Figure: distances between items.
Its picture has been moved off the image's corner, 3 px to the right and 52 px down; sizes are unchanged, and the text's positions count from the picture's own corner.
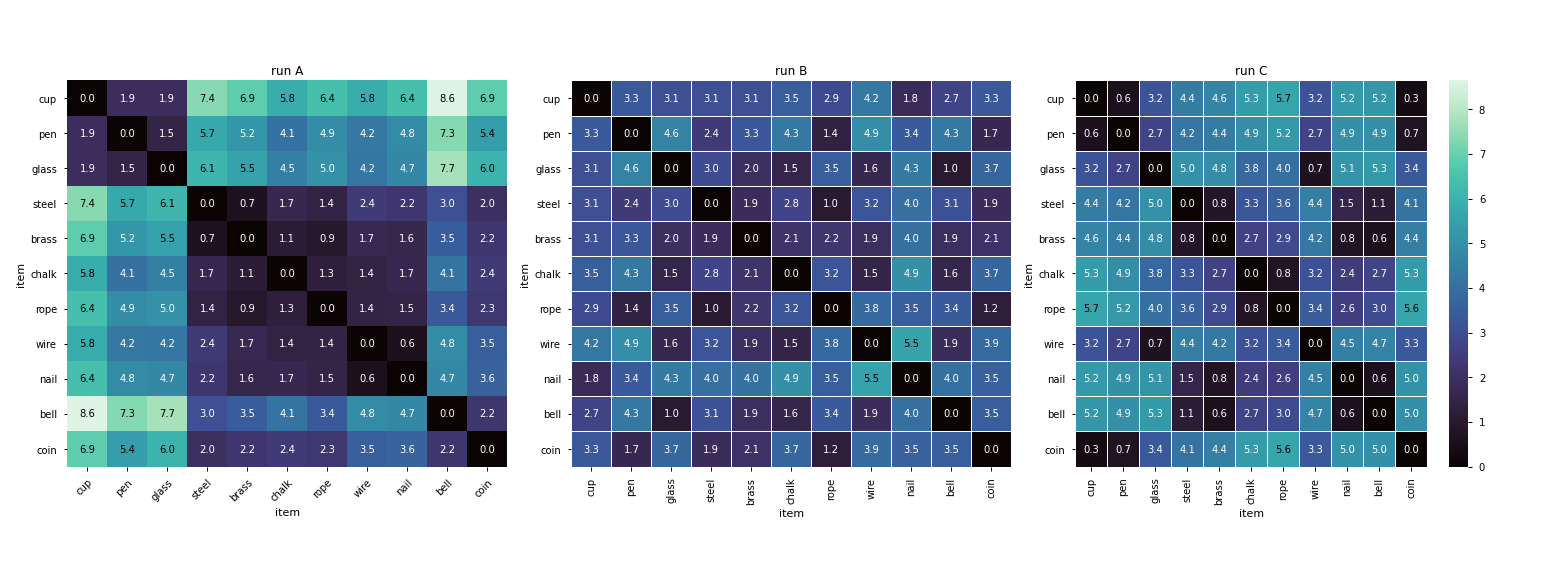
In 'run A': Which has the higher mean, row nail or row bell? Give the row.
bell
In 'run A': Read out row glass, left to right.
1.9 1.5 0.0 6.1 5.5 4.5 5.0 4.2 4.7 7.7 6.0
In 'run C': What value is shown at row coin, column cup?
0.3
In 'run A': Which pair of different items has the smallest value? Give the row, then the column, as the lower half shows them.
nail, wire
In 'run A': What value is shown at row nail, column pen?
4.8
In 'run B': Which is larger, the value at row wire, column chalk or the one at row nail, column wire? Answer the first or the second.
the second
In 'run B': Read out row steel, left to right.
3.1 2.4 3.0 0.0 1.9 2.8 1.0 3.2 4.0 3.1 1.9
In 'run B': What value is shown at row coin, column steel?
1.9
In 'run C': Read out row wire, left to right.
3.2 2.7 0.7 4.4 4.2 3.2 3.4 0.0 4.5 4.7 3.3
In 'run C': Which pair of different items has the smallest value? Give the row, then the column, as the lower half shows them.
coin, cup
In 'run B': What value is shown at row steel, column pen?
2.4
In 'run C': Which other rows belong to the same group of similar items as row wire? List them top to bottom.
glass
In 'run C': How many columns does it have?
11
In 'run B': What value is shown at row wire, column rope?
3.8
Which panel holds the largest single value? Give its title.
run A
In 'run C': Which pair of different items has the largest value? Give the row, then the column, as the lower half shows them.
rope, cup
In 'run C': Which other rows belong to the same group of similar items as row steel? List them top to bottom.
brass, nail, bell
